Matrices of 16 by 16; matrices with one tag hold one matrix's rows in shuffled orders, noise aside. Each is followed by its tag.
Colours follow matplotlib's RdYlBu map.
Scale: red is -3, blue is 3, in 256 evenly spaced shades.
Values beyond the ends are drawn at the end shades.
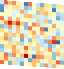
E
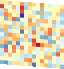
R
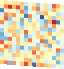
E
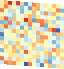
E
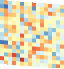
R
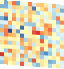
R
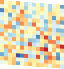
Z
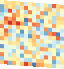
E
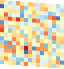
E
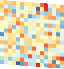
Z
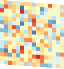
R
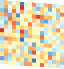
R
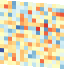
Z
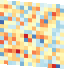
E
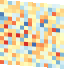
E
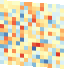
R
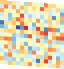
Z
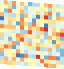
Z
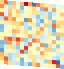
E
